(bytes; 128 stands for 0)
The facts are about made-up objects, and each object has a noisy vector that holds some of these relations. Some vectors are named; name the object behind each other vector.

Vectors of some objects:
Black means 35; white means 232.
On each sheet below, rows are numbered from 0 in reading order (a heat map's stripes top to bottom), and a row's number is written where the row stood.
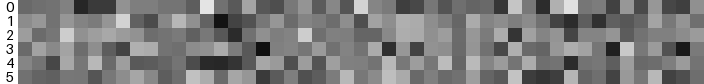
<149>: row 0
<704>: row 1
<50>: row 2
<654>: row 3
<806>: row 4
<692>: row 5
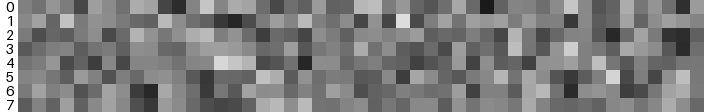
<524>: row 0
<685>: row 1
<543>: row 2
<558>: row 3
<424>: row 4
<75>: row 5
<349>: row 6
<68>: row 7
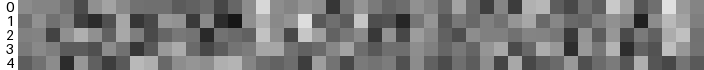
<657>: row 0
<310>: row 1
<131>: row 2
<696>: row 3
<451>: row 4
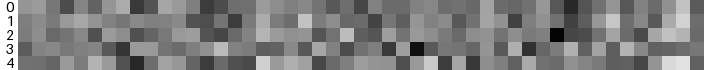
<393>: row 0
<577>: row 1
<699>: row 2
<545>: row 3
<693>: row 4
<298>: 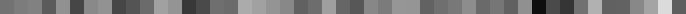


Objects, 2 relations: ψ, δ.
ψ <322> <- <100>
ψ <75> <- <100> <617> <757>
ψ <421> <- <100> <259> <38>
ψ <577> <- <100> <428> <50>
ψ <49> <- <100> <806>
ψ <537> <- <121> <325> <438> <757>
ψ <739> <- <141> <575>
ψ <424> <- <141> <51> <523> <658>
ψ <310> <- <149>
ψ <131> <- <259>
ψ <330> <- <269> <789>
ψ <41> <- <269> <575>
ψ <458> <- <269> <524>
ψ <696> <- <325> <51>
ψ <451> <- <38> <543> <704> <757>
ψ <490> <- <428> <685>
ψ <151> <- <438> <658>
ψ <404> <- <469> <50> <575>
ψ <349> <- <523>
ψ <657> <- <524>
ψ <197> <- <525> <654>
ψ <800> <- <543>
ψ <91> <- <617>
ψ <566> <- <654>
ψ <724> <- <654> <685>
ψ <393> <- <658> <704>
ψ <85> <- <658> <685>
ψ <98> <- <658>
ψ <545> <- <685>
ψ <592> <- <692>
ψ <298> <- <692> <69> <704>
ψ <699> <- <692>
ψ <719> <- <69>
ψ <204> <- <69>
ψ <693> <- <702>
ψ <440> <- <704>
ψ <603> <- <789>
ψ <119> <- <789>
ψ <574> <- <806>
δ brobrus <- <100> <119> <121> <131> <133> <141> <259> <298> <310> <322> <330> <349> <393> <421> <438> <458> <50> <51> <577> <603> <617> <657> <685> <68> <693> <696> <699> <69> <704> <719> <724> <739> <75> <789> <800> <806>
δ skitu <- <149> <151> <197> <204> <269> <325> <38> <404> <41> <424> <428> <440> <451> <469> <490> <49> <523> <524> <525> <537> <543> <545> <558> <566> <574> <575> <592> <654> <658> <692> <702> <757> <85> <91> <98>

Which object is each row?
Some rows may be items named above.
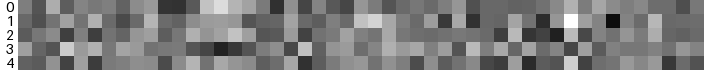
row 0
<41>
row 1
<702>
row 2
<592>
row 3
<100>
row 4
<204>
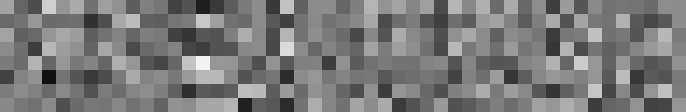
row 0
<100>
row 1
<91>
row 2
<322>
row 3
<259>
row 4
<404>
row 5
<537>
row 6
<75>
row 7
<523>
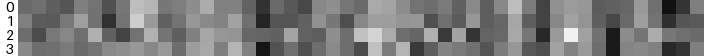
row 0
<757>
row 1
<38>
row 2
<702>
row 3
<658>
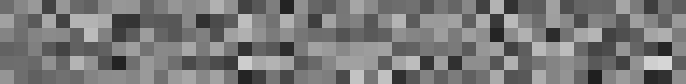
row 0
<440>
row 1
<789>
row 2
<739>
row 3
<325>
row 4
<693>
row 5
<658>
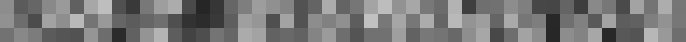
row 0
<69>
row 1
<806>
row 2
<696>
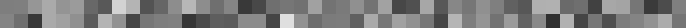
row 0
<428>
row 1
<259>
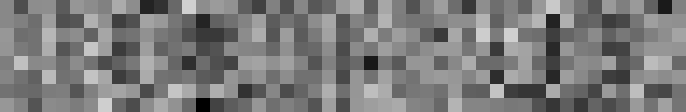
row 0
<269>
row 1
<51>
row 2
<617>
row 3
<141>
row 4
<724>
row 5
<141>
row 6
<692>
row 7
<704>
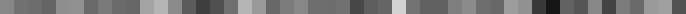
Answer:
<800>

